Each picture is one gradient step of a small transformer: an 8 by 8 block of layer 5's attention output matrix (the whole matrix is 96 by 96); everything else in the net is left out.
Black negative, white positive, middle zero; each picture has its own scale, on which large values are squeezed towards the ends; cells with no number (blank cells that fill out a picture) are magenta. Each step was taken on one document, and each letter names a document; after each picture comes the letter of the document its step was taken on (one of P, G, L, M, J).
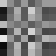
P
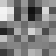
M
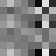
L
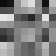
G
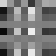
P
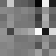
L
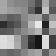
M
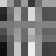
P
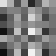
P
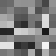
M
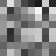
L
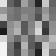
M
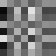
P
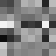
G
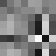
L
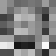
M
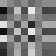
P
